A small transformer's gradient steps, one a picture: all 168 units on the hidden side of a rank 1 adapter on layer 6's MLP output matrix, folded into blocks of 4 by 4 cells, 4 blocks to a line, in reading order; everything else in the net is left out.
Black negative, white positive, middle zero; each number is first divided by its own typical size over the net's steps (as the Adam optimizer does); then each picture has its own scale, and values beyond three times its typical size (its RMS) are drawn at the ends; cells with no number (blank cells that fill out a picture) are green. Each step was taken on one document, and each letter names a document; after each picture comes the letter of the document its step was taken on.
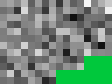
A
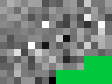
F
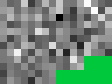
A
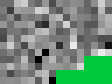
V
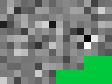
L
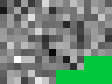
V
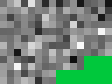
A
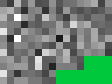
V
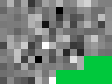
F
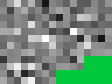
A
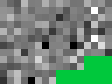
F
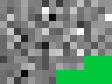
L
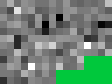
L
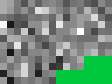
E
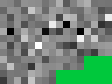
L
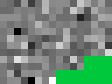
F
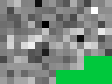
F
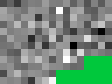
F
